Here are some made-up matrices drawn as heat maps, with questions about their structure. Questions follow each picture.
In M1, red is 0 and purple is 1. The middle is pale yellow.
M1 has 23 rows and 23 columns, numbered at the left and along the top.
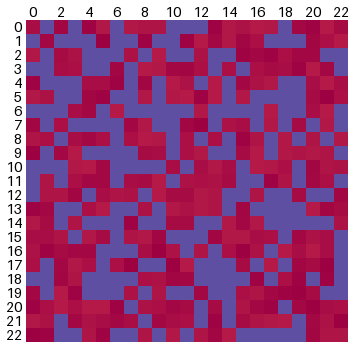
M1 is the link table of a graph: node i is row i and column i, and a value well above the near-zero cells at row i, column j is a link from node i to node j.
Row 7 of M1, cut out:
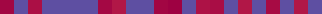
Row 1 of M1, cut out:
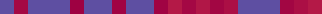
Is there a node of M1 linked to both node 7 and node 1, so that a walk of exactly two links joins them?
yes
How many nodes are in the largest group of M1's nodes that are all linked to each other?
5
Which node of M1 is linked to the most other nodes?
node 6
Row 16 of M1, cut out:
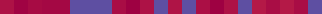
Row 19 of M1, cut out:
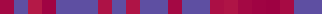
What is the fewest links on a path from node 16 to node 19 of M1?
2
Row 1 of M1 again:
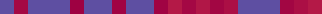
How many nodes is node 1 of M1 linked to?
11
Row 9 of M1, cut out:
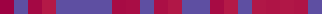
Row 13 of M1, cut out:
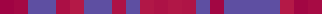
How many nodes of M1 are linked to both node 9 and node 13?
4
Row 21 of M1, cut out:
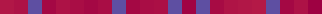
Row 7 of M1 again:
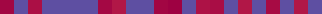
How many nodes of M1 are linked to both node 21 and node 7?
0
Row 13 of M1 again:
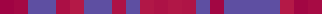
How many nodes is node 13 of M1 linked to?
10
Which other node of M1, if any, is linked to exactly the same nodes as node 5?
node 13
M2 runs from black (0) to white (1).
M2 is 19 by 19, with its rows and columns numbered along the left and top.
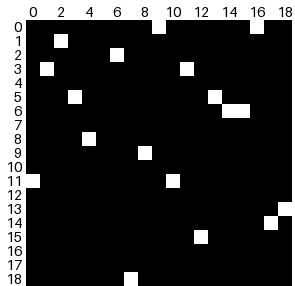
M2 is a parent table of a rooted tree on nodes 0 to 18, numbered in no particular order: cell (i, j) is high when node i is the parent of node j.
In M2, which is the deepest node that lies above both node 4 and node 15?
3
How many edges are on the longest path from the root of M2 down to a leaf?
6
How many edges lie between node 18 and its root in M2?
2
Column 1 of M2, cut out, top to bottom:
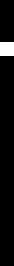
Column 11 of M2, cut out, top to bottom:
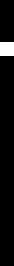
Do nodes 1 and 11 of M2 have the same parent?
yes
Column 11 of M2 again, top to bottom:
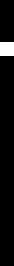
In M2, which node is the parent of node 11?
3
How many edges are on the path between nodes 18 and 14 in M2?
7
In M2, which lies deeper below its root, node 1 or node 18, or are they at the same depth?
the same depth
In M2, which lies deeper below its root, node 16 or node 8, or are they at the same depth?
node 8
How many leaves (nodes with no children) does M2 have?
6
